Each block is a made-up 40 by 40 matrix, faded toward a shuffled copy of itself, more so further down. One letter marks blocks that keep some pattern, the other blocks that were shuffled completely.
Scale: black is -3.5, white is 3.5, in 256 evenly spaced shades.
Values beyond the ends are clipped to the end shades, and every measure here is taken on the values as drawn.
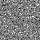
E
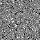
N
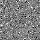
N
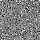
E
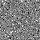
E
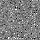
N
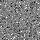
E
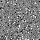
E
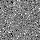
E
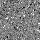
E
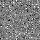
N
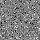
N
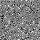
N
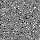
E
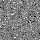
E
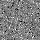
E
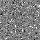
N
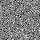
E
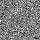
E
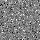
E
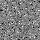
E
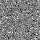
N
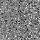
N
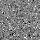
N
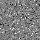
N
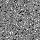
E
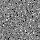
E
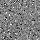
N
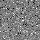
N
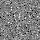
N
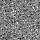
N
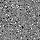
E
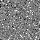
E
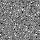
E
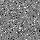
E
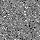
E
